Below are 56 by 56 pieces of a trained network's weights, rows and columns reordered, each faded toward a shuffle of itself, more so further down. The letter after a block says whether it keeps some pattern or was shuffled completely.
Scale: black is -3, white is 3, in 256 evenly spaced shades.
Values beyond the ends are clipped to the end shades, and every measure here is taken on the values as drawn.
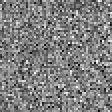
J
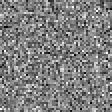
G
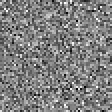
G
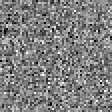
G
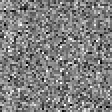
G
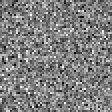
J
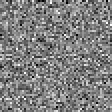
G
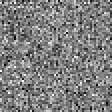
G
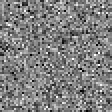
J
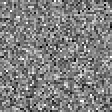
J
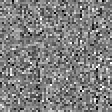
G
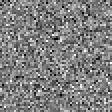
J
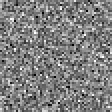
J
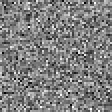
G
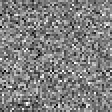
G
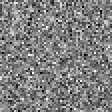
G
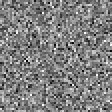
J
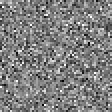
G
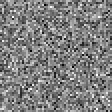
J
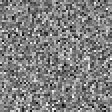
G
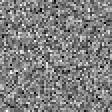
J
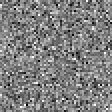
G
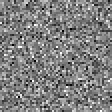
J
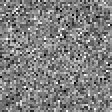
J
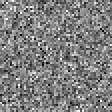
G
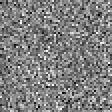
G
